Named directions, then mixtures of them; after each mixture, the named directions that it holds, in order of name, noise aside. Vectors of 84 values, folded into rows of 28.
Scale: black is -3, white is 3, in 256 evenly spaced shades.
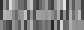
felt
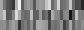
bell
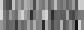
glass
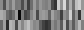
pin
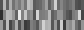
felt, pin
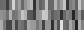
felt, glass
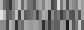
bell, glass, pin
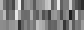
bell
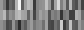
bell, felt, glass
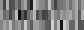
felt, glass, pin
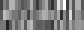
felt, pin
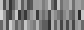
bell, felt, pin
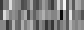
felt, pin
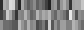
bell, felt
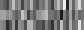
felt, glass, pin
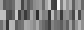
bell, pin
